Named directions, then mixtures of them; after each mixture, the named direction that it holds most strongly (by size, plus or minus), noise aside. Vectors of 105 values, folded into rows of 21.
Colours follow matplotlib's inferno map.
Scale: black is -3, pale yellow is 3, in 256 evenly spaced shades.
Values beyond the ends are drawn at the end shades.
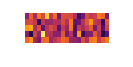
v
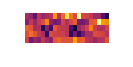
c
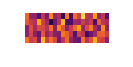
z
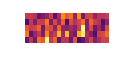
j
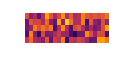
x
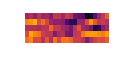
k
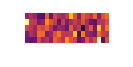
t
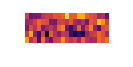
c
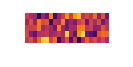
j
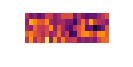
k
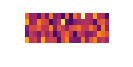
z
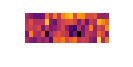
c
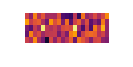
j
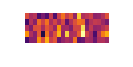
j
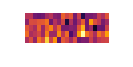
j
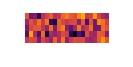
x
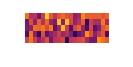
x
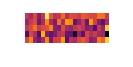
x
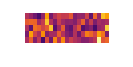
x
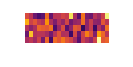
t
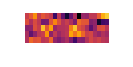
c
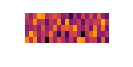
j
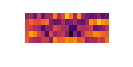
c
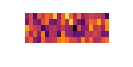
c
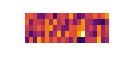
j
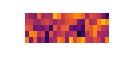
c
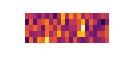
j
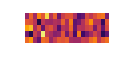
v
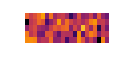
t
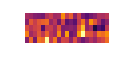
j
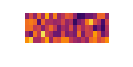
v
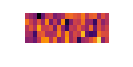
t
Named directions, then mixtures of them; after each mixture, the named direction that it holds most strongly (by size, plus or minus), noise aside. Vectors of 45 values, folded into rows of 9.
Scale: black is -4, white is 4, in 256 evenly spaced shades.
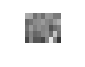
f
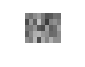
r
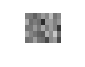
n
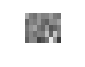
f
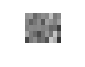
n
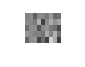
n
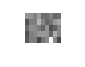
f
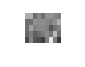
f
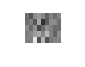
r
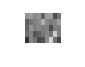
f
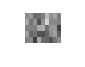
r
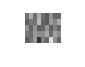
r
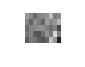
f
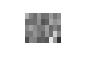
f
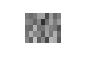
n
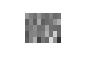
r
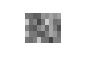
r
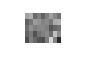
f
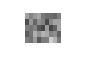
r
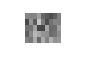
r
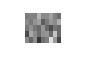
f
